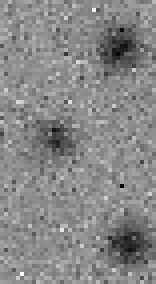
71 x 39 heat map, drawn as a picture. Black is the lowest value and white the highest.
Most values sit high, with a long tail of low ones. No single row or column stands out from its neighbours. Three dips sink into the field.
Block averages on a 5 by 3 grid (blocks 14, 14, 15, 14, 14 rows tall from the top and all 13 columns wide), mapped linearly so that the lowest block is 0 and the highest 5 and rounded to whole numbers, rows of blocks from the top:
541
553
335
554
550
